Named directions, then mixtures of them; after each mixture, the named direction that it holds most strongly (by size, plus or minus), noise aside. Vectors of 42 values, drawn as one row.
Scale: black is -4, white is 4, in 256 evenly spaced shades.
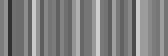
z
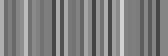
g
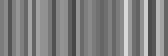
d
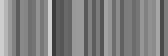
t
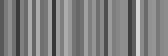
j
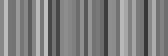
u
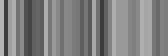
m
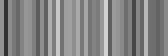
u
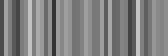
j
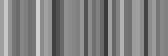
u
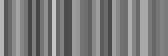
j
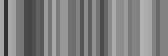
m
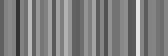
j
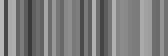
m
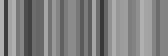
m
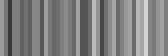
z
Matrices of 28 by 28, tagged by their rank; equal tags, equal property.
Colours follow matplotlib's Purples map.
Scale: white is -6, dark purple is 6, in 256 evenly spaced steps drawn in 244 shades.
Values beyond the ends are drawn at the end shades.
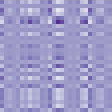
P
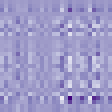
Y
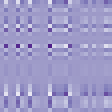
P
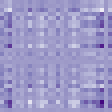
Y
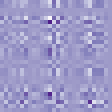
Y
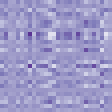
Y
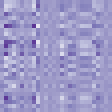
Y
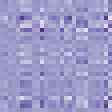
Y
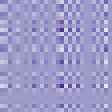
P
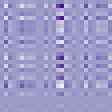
P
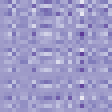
Y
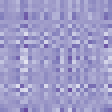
Y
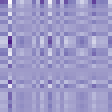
P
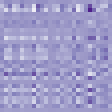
Y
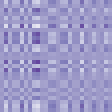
P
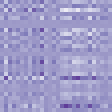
Y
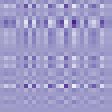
P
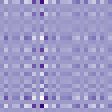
P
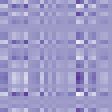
P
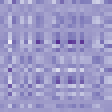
Y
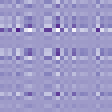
P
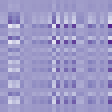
P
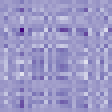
Y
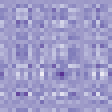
Y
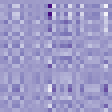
Y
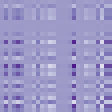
P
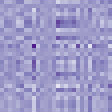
Y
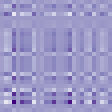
P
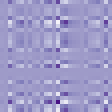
P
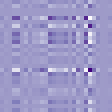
P
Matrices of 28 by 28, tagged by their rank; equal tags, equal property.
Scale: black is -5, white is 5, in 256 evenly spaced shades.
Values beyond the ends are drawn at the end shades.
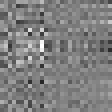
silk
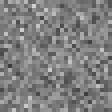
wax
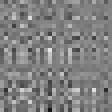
silk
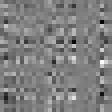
silk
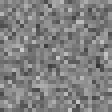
wax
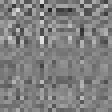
silk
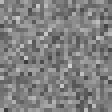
wax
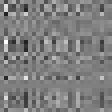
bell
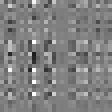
bell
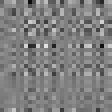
bell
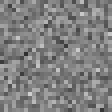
wax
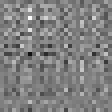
silk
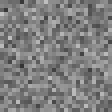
wax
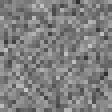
wax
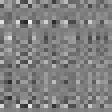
bell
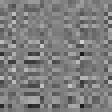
silk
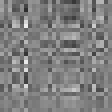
bell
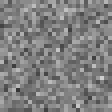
wax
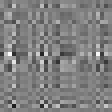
bell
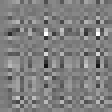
bell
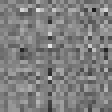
silk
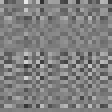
bell
